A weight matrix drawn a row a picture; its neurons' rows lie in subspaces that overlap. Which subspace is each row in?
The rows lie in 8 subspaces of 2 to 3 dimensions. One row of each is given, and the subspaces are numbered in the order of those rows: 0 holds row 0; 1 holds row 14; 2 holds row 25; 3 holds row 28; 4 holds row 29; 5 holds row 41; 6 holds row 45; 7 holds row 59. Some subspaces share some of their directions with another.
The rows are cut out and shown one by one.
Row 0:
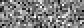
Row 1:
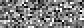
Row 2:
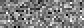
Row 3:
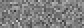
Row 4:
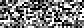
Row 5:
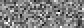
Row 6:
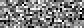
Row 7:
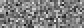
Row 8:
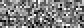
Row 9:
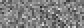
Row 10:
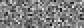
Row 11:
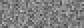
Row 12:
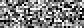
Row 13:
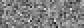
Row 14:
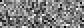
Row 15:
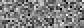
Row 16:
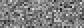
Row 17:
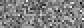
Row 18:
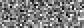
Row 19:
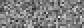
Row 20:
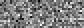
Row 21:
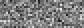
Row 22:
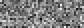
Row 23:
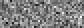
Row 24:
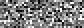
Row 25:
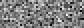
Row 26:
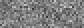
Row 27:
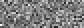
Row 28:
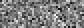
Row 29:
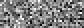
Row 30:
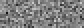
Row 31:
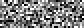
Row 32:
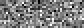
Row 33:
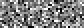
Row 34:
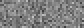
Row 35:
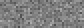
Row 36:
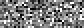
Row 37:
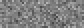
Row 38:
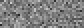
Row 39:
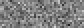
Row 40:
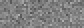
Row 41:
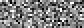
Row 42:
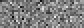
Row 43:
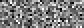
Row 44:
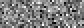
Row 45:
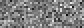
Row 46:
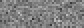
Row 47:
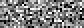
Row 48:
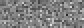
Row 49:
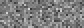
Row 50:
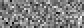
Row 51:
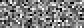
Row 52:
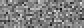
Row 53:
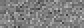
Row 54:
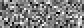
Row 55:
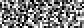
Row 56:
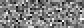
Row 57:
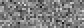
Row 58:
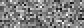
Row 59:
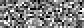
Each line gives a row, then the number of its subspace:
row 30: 0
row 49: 2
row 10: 5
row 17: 1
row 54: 7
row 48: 3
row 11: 2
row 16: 6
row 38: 4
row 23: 7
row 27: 4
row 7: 0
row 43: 5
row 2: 5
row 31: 4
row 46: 3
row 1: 2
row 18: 2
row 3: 6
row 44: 3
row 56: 6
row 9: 3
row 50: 7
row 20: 4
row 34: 1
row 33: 2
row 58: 0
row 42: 5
